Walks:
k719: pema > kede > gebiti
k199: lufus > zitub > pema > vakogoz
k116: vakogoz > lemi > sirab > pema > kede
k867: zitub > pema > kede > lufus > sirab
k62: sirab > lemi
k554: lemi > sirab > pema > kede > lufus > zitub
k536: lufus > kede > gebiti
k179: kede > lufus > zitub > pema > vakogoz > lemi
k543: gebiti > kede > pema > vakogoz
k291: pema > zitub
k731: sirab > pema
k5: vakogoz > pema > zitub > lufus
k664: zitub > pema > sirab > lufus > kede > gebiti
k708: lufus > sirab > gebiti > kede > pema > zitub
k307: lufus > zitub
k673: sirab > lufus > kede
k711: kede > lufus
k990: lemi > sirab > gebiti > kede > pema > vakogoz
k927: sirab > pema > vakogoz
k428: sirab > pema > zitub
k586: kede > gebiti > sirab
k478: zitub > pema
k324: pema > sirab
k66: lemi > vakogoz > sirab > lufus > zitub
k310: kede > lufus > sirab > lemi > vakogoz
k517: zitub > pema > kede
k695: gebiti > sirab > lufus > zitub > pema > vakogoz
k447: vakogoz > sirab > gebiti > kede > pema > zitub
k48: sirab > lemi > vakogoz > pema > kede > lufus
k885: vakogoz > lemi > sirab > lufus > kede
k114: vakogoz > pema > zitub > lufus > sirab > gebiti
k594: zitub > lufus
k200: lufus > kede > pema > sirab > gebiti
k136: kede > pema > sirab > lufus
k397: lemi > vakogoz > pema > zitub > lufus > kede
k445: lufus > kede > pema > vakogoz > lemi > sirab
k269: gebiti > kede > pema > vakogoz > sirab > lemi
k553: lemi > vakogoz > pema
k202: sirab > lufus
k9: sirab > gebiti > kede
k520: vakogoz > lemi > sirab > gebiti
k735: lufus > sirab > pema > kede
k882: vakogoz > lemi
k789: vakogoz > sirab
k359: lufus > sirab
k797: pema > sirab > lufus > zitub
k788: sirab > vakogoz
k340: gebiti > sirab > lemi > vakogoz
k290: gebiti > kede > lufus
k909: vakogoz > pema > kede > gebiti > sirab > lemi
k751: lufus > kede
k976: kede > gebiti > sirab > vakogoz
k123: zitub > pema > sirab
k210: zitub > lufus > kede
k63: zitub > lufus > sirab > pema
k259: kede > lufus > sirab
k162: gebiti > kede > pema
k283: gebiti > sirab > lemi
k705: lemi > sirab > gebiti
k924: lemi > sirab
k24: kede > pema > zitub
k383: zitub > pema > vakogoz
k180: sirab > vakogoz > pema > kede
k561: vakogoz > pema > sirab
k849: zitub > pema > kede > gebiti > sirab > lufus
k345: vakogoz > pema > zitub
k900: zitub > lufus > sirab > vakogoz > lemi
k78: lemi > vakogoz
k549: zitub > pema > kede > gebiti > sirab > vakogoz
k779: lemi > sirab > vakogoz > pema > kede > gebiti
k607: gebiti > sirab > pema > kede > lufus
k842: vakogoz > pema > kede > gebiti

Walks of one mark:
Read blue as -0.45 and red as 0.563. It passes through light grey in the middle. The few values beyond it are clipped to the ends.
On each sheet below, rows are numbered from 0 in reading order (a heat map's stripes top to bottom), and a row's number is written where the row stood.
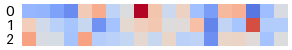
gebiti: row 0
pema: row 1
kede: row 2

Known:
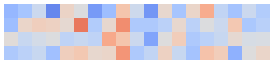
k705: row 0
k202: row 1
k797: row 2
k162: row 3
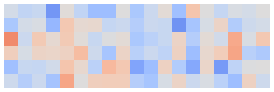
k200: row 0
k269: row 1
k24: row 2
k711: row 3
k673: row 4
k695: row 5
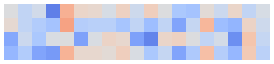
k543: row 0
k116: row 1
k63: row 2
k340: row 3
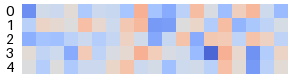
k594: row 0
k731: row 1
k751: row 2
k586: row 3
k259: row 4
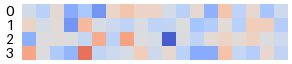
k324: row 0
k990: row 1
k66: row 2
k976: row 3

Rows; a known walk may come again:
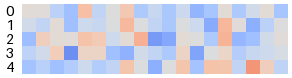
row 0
k310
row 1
k259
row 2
k731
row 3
k779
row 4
k751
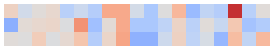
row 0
k291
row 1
k202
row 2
k428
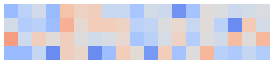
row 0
k269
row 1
k695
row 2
k24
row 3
k705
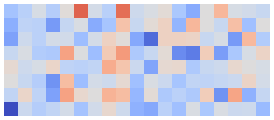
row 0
k290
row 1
k536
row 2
k63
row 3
k9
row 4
k797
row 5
k549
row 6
k788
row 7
k900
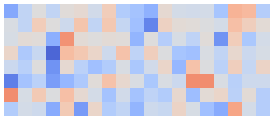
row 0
k397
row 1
k554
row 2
k927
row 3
k543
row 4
k200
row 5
k359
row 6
k136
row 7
k383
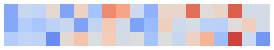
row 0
k307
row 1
k210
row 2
k78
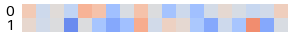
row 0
k447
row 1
k719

